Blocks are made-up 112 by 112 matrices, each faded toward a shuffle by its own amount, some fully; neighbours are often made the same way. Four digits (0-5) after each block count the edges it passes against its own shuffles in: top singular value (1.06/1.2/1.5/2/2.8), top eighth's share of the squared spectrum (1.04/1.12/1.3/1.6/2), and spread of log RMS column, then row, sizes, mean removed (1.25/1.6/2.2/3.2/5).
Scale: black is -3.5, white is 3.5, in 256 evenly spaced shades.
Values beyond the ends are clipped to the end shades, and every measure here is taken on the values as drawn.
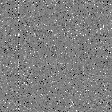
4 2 1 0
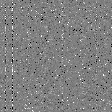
4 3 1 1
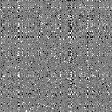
5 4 3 3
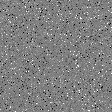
0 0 0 0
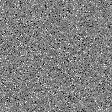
2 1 0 0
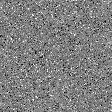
0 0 0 0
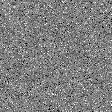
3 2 0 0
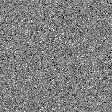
3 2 1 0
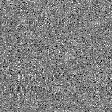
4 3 1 1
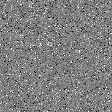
3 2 0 1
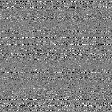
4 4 0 4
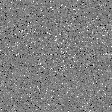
1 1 0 1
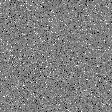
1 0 0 0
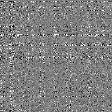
2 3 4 4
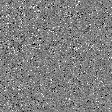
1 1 1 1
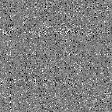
2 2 2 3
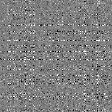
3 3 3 4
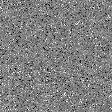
1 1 1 1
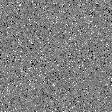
1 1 1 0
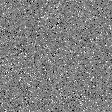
0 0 0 0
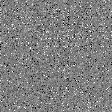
1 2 2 2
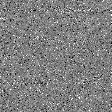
1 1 1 2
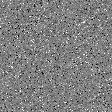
0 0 0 0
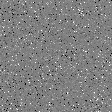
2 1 0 0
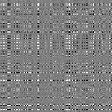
5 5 4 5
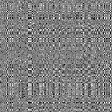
5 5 4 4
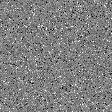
3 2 0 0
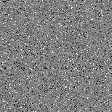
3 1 0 1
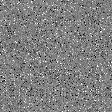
3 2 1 1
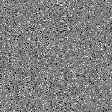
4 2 0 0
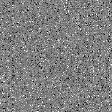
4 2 2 1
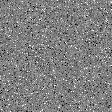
0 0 0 0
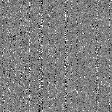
2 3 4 0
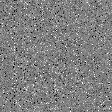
1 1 1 0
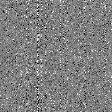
2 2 3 0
